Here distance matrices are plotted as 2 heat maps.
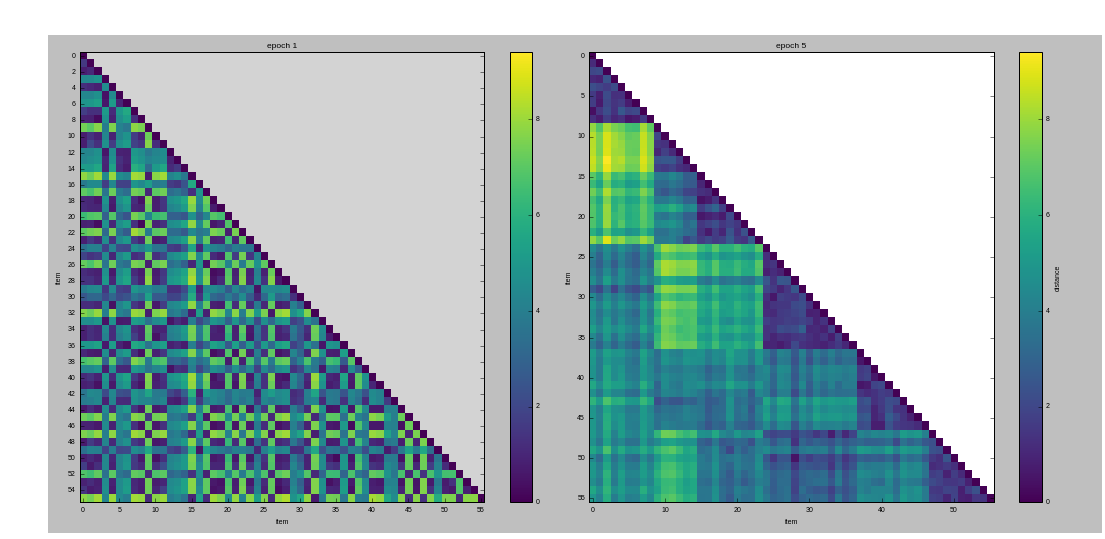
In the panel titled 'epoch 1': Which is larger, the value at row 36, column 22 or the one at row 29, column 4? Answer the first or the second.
the second
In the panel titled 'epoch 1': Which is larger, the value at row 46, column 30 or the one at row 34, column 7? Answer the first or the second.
the first
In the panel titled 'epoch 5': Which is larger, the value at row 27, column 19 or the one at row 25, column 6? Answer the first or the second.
the first
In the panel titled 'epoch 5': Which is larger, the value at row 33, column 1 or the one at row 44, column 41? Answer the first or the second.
the first
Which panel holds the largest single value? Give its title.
epoch 5
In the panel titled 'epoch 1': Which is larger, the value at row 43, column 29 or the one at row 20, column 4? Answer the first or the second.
the second
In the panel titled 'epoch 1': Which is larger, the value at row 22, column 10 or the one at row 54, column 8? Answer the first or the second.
the first
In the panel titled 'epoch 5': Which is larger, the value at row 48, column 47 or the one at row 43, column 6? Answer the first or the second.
the second
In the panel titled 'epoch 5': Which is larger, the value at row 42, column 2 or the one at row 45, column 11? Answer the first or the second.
the first
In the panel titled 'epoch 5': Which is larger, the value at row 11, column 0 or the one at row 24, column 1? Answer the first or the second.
the first
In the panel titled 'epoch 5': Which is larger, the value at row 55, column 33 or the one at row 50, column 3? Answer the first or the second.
the second
